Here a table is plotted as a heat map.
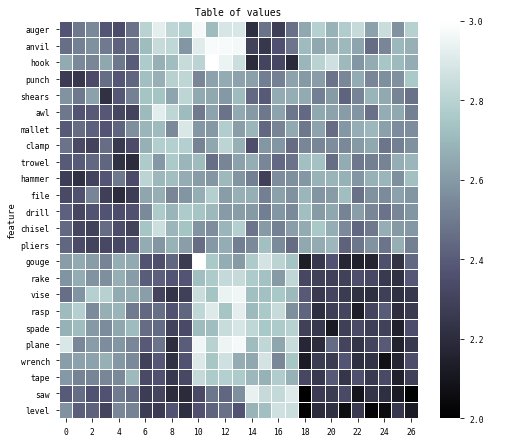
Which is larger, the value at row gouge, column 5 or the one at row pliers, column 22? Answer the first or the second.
the first
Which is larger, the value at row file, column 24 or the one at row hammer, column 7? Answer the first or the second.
the second
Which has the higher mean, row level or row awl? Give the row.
awl
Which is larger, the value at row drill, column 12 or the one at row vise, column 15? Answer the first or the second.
the second
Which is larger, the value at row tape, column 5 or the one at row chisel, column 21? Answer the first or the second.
the first
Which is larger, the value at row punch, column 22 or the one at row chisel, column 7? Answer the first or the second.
the second
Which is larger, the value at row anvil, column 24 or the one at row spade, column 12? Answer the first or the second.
the second
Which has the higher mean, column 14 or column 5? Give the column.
14
